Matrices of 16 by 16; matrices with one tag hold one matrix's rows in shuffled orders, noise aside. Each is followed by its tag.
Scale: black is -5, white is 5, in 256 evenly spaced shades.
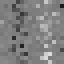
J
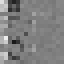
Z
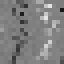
J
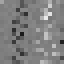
J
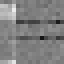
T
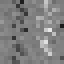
J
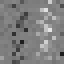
J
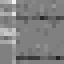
T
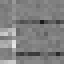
T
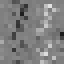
J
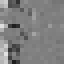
Z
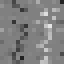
J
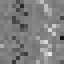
J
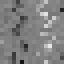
J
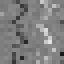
J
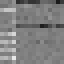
T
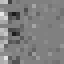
Z
